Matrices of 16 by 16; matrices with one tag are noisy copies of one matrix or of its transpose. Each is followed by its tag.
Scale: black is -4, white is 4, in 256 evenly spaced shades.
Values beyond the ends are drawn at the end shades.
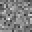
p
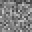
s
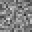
p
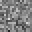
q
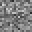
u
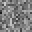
u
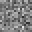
q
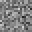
q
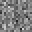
u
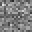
u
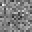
u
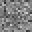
u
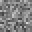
q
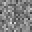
u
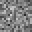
p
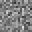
q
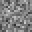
p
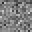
s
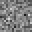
p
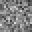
p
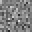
q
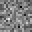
p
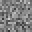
q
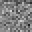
s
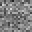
u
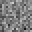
s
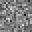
p
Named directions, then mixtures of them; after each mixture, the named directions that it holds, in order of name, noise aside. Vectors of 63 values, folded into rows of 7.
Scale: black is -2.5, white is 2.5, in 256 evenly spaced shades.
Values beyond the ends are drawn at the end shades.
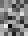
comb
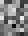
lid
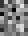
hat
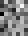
comb, hat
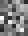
hat, lid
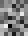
comb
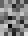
comb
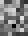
lid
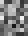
lid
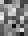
lid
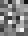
hat, lid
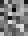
comb, hat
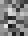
comb, lid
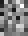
hat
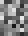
lid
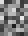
lid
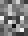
hat, lid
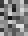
comb, hat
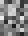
lid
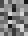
comb, hat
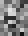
comb, lid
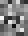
hat, lid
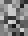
comb, lid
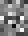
hat, lid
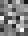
hat, lid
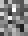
comb, hat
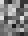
lid
